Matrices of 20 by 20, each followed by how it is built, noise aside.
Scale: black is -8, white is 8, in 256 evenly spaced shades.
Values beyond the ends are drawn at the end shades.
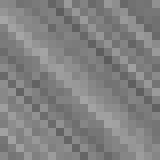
Toeplitz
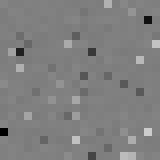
sparse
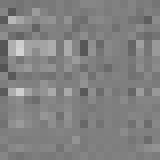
low rank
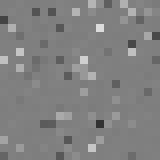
sparse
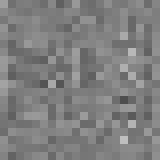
low rank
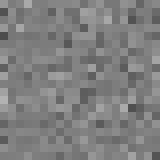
low rank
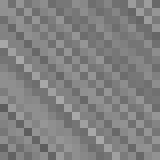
Toeplitz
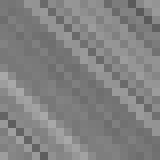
Toeplitz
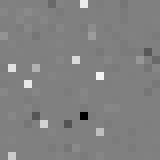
sparse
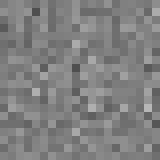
low rank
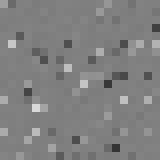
sparse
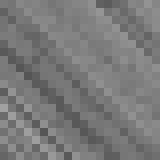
Toeplitz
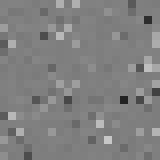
sparse
